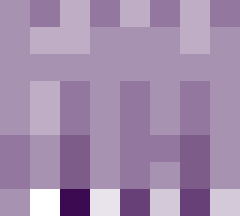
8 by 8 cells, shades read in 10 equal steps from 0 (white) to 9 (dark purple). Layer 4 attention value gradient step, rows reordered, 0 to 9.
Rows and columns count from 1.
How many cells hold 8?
0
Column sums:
34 26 41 30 38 32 39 31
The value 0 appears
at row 8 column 2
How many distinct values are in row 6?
3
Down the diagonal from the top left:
4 3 4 4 5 5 6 2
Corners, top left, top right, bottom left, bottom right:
4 5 4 2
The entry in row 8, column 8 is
2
